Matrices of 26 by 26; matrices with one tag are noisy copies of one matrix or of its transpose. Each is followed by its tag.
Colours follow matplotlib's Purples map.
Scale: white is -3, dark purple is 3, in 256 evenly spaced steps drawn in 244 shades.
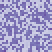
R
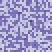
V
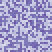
V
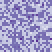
R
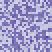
R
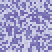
R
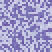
R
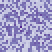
R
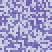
V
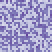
V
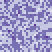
R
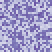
R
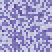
R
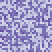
V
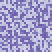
V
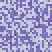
V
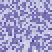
R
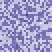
R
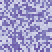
R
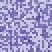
V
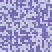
V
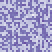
V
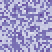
R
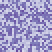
R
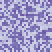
R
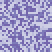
R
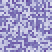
V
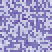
V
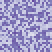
R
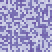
V
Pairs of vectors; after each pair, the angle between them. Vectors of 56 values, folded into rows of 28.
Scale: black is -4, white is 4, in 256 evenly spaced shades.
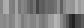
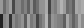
orthogonal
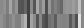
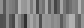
partly opposed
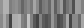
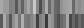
partly aligned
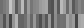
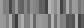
nearly opposite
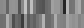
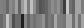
nearly parallel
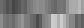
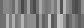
orthogonal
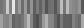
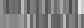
orthogonal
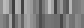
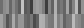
partly opposed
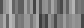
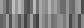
partly opposed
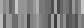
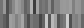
orthogonal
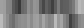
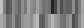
partly aligned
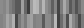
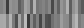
orthogonal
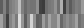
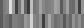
orthogonal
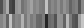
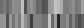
orthogonal
